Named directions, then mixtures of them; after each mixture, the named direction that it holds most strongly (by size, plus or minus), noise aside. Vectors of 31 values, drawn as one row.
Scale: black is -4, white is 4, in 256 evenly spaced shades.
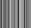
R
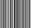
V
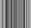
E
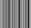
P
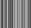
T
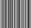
P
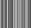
T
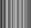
E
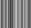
T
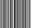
V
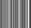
P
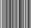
R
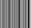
P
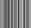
R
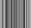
E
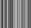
T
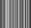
E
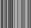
T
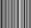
R
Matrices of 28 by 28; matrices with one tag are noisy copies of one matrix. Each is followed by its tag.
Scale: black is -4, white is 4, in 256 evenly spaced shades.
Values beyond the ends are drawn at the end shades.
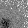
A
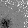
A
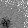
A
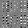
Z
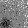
A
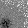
A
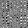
Z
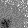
A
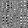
Z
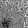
A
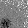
A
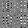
Z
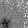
A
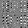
Z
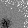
A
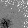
A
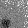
A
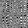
Z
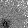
A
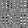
Z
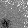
A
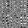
Z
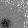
A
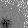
A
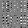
Z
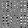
Z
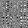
Z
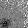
A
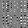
Z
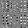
Z
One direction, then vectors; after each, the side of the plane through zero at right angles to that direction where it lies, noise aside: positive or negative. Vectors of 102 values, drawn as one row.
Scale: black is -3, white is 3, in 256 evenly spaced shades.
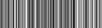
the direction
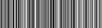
positive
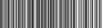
positive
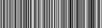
negative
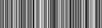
positive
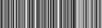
positive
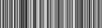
negative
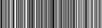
positive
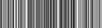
positive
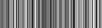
positive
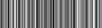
positive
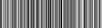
positive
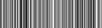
negative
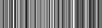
negative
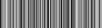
positive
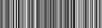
positive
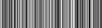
negative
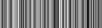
negative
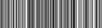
positive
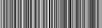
negative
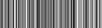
positive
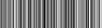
positive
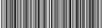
negative
